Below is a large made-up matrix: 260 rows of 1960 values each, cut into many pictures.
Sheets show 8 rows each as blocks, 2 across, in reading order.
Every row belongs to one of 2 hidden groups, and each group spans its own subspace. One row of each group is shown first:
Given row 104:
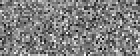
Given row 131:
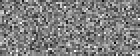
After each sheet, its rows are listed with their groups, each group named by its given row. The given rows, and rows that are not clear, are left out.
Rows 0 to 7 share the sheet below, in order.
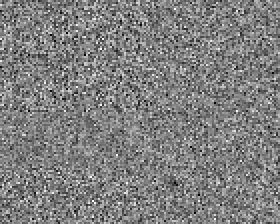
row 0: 104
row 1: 131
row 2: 104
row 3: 131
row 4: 131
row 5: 104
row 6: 131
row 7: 131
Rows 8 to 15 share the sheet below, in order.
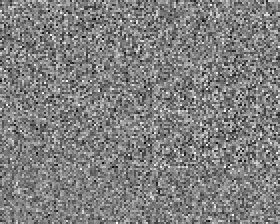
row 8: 104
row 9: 131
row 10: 131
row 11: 104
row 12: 131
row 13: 104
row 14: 131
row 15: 131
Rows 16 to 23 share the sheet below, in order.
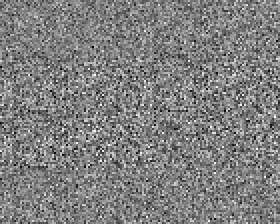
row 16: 131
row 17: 104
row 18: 104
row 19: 104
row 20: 104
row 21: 131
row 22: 104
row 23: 131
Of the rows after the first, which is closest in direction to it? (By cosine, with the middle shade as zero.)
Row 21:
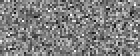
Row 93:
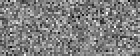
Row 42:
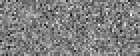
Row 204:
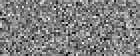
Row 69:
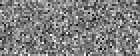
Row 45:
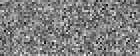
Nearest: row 204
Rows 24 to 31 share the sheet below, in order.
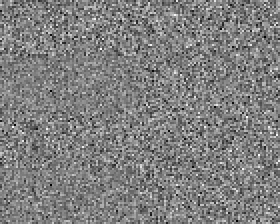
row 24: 104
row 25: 131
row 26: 104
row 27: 131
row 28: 131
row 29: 104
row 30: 131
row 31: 131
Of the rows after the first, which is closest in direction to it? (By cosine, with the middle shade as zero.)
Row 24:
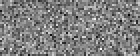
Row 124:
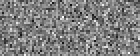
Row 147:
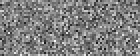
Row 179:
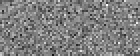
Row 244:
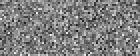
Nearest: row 124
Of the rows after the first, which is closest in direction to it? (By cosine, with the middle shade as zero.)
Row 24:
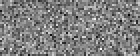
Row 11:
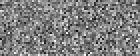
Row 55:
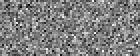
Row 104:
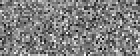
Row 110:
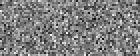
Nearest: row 55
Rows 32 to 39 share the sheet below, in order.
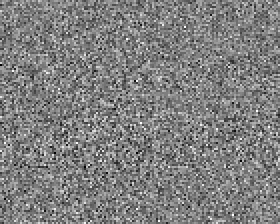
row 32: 104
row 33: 131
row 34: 131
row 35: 131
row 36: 104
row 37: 104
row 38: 104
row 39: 131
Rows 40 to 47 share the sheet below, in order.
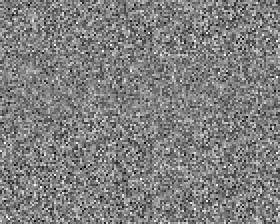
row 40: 131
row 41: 104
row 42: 131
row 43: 131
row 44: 104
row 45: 104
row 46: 131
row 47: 104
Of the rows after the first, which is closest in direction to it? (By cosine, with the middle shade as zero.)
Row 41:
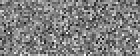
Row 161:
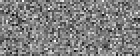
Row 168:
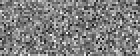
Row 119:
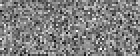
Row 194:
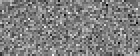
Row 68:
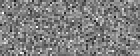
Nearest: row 168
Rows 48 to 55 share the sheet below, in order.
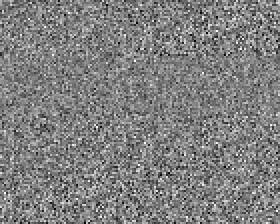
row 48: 104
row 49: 104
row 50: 131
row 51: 131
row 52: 131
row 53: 104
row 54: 104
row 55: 131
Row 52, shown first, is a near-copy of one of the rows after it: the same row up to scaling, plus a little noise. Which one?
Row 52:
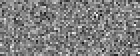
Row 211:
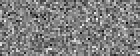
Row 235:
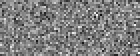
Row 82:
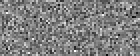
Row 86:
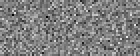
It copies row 235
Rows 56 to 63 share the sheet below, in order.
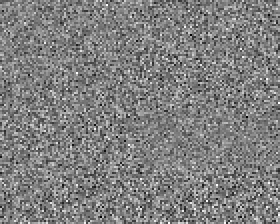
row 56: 104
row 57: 104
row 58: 104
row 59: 131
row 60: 131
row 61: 104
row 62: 104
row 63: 104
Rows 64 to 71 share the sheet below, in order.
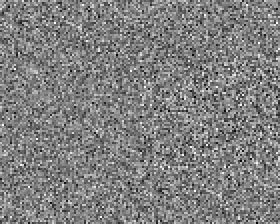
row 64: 131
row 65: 104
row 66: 131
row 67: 104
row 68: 131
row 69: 104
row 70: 104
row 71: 131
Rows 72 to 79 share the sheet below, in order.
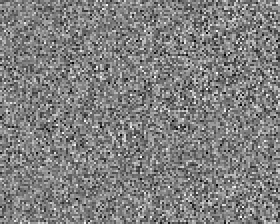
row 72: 104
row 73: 104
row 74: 131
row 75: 104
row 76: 131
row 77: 131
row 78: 104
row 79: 104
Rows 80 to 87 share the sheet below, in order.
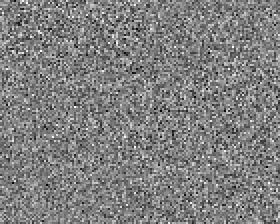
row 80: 131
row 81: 131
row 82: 131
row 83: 104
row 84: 131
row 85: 131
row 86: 131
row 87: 104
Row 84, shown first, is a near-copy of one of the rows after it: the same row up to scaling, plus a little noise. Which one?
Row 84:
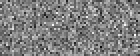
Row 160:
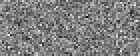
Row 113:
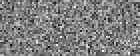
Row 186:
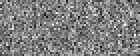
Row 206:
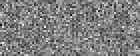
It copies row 186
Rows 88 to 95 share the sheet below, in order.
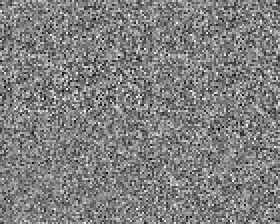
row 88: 104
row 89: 104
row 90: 104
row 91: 104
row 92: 131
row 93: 131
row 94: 104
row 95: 131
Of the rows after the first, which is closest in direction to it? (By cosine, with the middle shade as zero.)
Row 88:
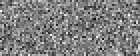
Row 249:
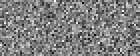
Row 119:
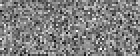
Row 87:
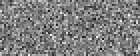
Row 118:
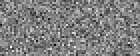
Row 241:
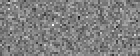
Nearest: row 87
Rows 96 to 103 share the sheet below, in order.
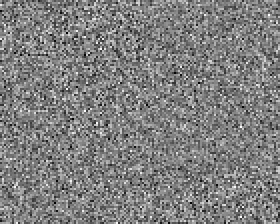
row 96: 104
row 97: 104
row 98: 104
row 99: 131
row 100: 131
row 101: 131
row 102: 131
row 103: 104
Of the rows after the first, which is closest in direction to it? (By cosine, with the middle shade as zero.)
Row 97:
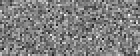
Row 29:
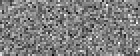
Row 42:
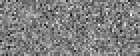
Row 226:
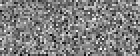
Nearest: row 29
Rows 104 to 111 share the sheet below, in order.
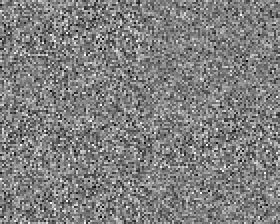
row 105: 131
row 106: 104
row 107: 104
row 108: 131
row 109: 104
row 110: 104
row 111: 131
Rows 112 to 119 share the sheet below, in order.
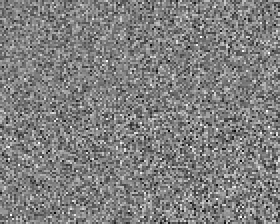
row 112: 131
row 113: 131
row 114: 104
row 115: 131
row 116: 131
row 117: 104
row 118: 131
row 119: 104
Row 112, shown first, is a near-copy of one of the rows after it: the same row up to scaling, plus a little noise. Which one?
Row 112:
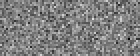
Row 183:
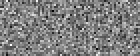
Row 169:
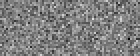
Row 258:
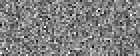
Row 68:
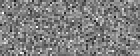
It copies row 169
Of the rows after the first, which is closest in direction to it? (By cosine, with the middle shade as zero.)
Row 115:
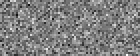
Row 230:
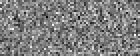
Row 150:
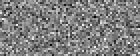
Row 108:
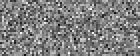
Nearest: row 230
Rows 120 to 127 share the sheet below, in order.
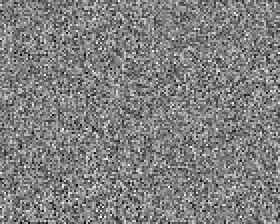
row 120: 104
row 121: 131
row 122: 131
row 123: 131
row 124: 131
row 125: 104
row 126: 104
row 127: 104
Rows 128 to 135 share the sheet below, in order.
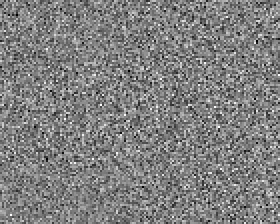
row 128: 131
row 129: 131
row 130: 104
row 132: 131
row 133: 131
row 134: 131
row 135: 131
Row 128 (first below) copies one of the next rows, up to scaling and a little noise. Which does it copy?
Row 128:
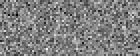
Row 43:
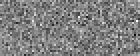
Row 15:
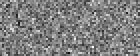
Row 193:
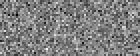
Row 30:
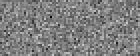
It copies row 193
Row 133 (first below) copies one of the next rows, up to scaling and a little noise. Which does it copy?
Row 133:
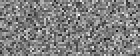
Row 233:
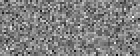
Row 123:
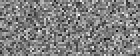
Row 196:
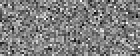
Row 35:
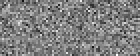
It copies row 123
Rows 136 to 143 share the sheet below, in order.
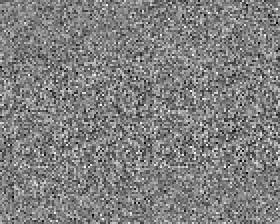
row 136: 104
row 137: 104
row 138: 104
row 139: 104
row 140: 104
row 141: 104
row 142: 131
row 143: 104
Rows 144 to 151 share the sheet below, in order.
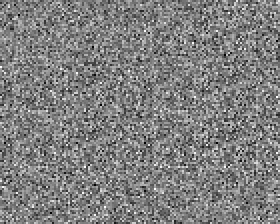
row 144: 131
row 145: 104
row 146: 104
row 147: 104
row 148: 104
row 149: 104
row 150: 131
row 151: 131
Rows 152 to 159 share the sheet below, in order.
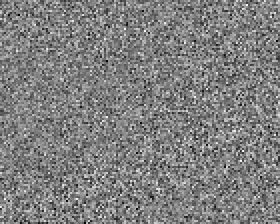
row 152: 131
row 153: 104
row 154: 104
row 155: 104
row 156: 104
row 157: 104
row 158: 104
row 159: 131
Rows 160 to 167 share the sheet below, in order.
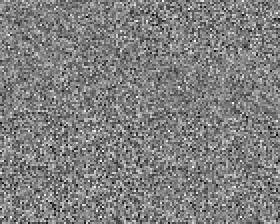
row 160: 131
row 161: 131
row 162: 104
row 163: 131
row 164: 104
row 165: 104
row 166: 104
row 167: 104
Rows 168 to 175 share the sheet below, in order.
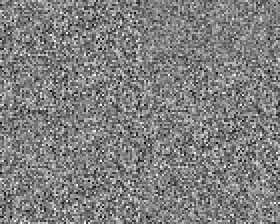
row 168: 104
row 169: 131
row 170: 104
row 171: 104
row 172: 104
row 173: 104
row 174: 104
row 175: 131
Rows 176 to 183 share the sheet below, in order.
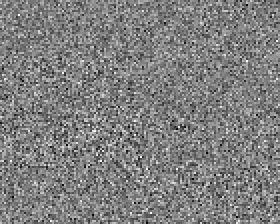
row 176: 131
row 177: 104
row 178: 131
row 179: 104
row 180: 104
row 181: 131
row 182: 131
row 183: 131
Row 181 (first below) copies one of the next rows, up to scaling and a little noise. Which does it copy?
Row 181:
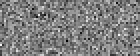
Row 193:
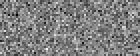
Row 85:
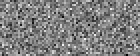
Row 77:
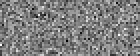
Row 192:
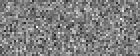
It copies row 77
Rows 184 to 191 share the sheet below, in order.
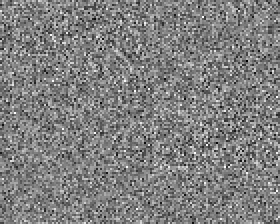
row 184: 104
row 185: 131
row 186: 131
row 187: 104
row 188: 131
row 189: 104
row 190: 104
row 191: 104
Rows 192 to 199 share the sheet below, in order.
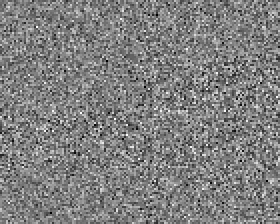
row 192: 131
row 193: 131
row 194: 104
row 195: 104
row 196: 131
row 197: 104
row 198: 131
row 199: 131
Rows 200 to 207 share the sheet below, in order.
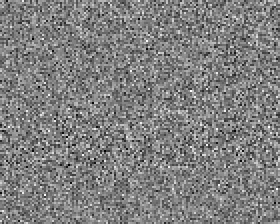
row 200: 131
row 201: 131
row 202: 131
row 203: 104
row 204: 131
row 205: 104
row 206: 131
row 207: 131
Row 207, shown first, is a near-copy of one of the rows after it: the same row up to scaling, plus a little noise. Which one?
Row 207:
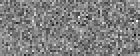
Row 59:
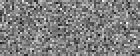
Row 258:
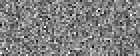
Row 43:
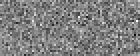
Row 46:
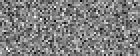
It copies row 43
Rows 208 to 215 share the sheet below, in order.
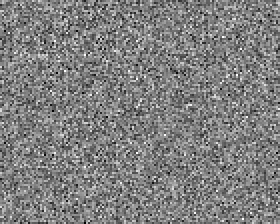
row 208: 104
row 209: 104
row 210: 104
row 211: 131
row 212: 104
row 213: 104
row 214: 104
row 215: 131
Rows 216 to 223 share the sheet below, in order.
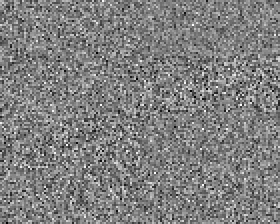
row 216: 131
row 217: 131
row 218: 104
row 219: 104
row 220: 104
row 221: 131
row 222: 131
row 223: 131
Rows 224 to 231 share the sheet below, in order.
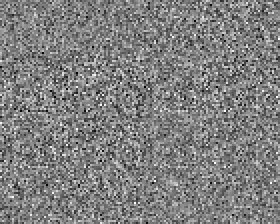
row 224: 131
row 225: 131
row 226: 104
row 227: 104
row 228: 104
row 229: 104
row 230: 131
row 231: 131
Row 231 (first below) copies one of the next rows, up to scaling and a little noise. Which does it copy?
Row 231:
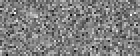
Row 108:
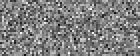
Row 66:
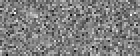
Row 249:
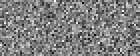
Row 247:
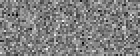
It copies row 66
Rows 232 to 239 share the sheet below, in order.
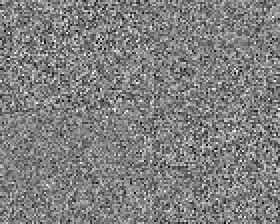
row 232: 104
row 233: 131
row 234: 131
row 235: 131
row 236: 104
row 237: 104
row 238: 131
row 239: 104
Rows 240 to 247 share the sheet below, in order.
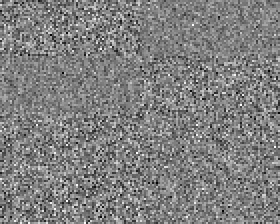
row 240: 104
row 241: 131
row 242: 131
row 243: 104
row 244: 104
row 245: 131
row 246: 104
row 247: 131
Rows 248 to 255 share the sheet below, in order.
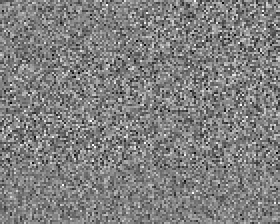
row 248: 104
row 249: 131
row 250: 131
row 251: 104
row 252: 131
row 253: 104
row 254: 131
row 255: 131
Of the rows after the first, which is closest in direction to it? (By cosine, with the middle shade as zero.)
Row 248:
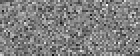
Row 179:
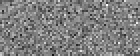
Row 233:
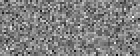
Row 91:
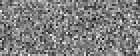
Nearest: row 179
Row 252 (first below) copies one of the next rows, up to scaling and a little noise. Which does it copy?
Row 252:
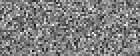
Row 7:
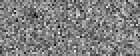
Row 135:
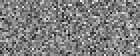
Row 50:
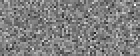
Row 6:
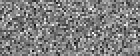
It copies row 6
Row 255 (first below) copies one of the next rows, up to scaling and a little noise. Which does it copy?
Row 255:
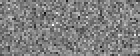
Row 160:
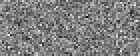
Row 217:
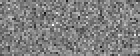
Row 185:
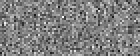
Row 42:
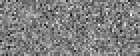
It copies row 217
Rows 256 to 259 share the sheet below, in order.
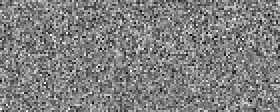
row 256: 104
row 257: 104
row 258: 131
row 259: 131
